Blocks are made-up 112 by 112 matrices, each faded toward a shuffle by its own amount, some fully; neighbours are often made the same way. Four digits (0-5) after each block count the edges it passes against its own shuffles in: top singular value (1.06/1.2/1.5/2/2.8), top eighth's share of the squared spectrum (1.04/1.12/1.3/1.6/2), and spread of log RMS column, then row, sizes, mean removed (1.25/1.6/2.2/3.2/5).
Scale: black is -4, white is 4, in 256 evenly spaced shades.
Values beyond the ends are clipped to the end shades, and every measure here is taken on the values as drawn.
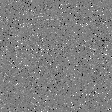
2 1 0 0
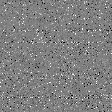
3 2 1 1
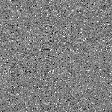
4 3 1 1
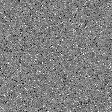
2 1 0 0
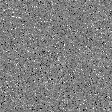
0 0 0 0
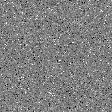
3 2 0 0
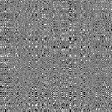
5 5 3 3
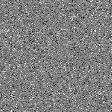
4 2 1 1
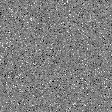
2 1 0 0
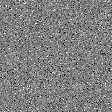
3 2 1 1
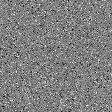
1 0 0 0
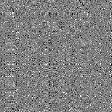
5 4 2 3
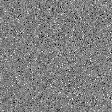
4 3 1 1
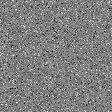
2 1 0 0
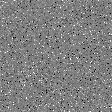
0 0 0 0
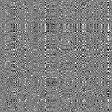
5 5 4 3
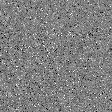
0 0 0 0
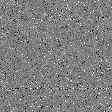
2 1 0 1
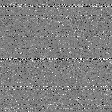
3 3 0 3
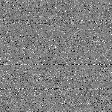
2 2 0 3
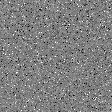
0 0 0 0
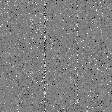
2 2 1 0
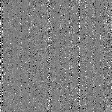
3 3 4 0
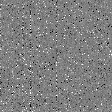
2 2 2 0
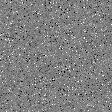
0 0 0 0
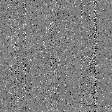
2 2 3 0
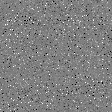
1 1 0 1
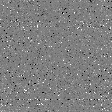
2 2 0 1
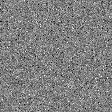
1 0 0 1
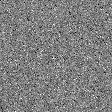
0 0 0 0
